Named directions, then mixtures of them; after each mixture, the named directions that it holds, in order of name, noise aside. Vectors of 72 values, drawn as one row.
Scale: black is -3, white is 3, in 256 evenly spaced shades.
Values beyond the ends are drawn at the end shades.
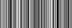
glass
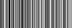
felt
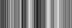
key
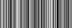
glass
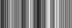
key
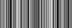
glass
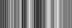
key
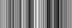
key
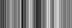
key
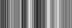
key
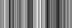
felt, key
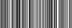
glass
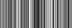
glass, key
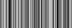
felt, glass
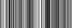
felt, key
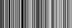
felt, key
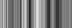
key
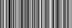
felt, glass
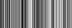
felt, key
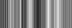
key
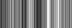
key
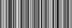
felt, glass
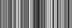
glass, key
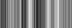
key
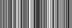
glass, key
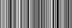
glass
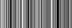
glass, key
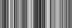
felt, key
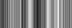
key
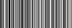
felt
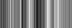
key
